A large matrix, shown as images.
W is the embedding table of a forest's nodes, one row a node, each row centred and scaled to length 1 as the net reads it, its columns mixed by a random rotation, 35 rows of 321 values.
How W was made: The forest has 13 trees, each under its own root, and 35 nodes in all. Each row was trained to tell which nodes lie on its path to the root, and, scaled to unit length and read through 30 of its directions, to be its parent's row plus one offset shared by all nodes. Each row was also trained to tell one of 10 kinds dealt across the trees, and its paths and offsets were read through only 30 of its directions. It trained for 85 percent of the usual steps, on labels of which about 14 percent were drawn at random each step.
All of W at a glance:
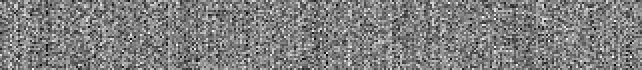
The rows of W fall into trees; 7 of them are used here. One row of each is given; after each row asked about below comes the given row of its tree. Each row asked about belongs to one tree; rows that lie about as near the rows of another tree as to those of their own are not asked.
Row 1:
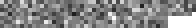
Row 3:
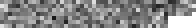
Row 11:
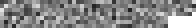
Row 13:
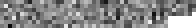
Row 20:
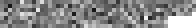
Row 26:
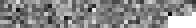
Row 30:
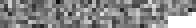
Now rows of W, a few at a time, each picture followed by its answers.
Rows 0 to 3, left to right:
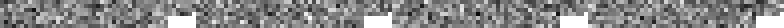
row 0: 30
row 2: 11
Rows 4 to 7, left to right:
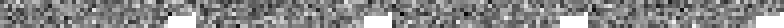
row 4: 26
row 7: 20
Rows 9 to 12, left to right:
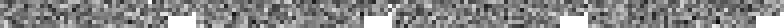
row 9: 26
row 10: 1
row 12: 3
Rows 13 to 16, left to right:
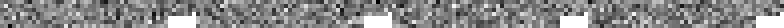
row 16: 26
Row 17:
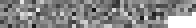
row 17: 20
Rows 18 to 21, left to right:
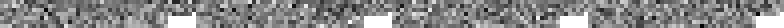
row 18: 1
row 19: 3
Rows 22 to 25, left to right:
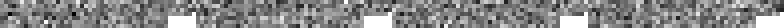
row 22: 3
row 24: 3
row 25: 13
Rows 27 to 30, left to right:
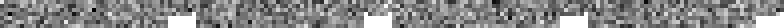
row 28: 20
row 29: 13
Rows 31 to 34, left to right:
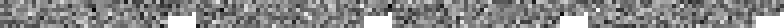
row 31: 20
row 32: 13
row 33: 26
